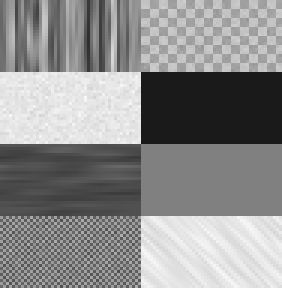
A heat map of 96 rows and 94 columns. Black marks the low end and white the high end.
It is made of 4 by 2 panels. Panel 1,1: middling, streaked downward, strong in contrast. Panel 1,2: high, checkered. Panel 2,1: very high, fine-grained, faint in contrast. Panel 2,2: very low, flat. Panel 3,1: low, streaked across, faint in contrast. Panel 3,2: middling, flat. Panel 4,1: middling, checkered, strong in contrast. Panel 4,2: very high, slanting down to the right, faint in contrast.
